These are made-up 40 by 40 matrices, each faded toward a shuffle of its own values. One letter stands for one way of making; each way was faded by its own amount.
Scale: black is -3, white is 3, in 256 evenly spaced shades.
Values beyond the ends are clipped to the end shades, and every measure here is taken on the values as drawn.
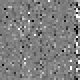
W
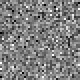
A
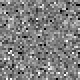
A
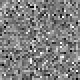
A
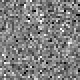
A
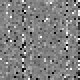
W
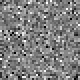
A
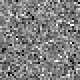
A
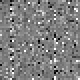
W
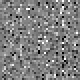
W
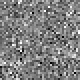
A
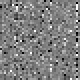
W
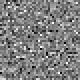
A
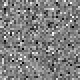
A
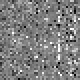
W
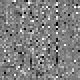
W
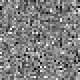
A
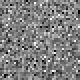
A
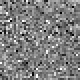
A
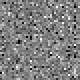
W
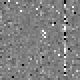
W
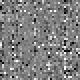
W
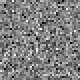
A
